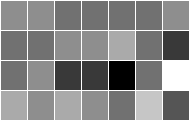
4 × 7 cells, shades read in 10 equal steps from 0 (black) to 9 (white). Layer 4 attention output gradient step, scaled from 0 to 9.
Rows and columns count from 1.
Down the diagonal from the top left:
5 4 2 5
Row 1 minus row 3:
1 0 2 2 4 0 -4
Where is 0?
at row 3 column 5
